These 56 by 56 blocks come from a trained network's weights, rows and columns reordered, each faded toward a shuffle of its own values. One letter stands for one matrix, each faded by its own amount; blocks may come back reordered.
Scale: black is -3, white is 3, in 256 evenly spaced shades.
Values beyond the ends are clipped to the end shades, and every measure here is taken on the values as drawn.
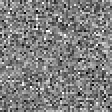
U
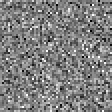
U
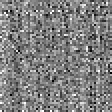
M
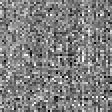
M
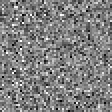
U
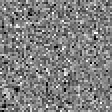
U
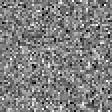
U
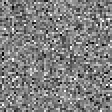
U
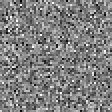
U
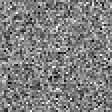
U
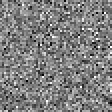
U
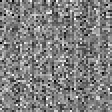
M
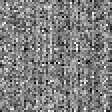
M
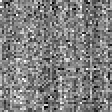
M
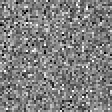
U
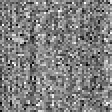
M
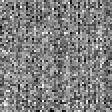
M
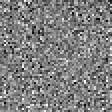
U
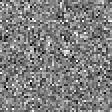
U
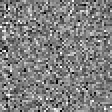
U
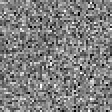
U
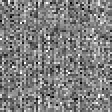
M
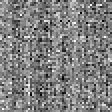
M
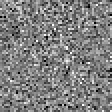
U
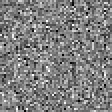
U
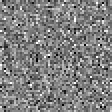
U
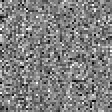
U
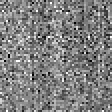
M
